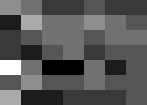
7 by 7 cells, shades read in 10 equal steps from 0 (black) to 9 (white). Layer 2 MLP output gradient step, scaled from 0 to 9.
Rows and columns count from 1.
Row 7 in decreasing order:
6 3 2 2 2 1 1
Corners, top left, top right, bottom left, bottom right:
5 2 6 3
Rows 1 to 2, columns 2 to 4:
4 2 2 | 6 4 4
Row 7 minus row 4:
4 0 -2 -2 0 -1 0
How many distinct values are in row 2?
5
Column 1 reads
5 1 2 2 9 3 6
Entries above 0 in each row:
7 7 7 7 5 7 7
